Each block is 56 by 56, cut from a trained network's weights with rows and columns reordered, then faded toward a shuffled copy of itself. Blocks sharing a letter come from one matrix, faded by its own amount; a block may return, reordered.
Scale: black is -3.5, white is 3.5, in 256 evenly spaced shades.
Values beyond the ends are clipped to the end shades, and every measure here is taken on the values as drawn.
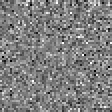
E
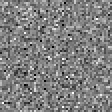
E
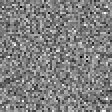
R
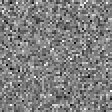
E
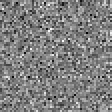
R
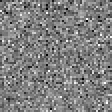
E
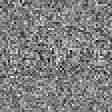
R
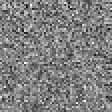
R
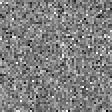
E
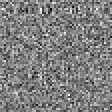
R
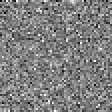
R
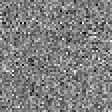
R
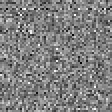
R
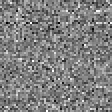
R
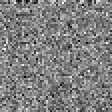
R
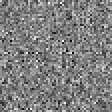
R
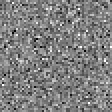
E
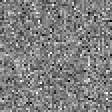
E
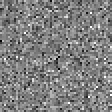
E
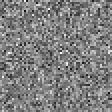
R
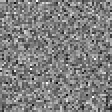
R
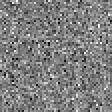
E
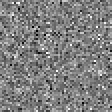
E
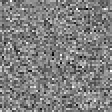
R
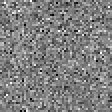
E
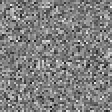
R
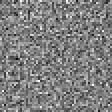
R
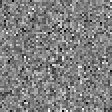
E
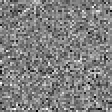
R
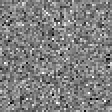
E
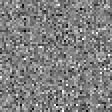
E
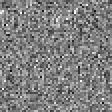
R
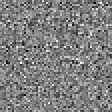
R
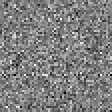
R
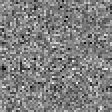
R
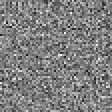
R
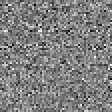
R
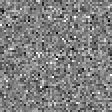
E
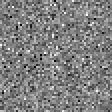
E
